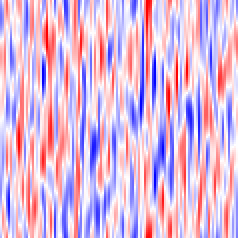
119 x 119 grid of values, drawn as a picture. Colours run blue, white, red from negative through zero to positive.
Grain: streaks running down. Average level on the scale: 50%. Mirror symmetry: none. Histogram: bell-shaped.
